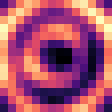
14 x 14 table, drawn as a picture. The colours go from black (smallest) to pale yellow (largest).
Overall the values sit about 50% of the way up the scale. The centre is the ninth with the lowest average. Concentric rings centre on the centre. The field is mottled with small blotches.
